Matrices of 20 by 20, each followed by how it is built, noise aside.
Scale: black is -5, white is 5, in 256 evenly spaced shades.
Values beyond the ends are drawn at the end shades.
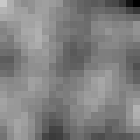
smooth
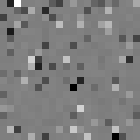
sparse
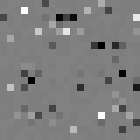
sparse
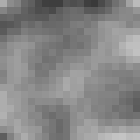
smooth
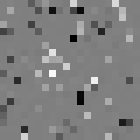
sparse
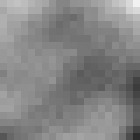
smooth
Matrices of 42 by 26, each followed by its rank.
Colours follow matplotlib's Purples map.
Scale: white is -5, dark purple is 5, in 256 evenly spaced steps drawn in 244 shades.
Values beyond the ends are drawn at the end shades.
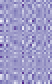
two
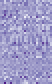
five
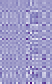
two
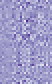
five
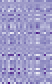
two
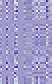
two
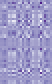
two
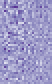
five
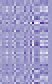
two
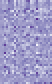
five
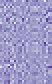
five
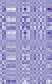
two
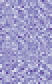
five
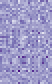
five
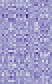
five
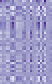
two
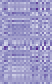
two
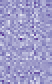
five
